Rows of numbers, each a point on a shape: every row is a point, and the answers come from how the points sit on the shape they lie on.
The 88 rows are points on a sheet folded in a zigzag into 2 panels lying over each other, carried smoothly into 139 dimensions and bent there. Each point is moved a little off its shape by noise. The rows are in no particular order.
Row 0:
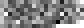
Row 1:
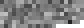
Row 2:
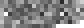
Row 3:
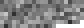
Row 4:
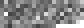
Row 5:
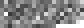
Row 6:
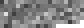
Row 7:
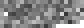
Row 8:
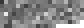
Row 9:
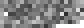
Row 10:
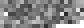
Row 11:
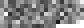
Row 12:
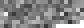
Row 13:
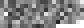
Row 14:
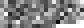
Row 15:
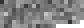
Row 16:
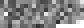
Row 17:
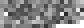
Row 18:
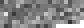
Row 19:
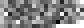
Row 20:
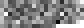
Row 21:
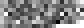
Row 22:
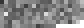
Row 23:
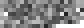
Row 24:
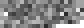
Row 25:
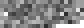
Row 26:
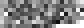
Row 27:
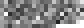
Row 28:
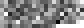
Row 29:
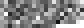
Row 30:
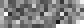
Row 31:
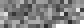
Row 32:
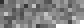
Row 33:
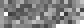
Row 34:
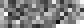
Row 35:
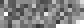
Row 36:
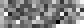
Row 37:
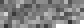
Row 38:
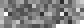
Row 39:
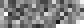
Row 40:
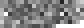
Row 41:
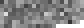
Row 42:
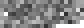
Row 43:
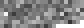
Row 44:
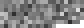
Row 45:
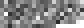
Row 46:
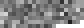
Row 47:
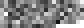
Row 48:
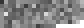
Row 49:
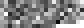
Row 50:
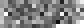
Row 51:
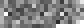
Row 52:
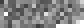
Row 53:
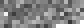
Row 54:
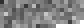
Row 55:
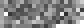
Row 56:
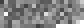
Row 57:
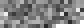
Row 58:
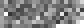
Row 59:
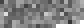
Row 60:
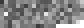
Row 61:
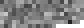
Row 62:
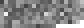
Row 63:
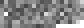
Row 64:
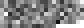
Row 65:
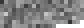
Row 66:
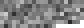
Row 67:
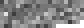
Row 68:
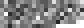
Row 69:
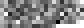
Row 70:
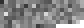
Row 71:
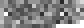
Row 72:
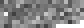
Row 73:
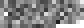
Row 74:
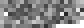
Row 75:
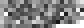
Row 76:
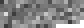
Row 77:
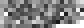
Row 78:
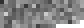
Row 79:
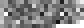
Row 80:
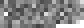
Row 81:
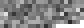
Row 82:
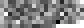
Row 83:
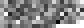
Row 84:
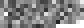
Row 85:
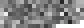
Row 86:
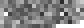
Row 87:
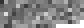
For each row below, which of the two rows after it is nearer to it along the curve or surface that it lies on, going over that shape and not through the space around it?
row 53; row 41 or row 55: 55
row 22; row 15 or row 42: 15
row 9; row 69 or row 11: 69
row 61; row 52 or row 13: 52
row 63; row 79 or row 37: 79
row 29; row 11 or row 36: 36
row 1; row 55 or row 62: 62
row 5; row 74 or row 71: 74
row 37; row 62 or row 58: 58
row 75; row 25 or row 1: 25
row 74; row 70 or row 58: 58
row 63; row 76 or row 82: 82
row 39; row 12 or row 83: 83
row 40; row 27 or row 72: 27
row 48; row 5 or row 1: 1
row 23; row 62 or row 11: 11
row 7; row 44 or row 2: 44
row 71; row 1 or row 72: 1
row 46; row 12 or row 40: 40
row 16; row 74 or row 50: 50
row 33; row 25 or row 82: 25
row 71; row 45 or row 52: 52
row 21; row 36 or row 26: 26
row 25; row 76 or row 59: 76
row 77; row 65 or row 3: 3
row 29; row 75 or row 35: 75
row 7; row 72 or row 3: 72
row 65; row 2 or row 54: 54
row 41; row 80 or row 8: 80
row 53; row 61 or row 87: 87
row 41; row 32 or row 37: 32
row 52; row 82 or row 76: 82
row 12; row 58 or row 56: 58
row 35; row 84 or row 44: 84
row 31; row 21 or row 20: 21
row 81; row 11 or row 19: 19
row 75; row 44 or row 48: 44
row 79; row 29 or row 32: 29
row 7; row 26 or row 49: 26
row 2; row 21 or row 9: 21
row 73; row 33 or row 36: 36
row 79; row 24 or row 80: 80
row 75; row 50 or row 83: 83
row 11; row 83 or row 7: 83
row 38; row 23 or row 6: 23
